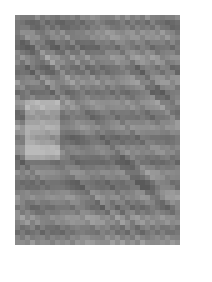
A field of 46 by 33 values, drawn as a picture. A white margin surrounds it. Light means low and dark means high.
No row or column stands out. In the middle left lies a patch that is lower than the rest. There is no overall slope. Horizontal stripes repeat 10 times down the table. The ninth with the lowest average is the middle left.
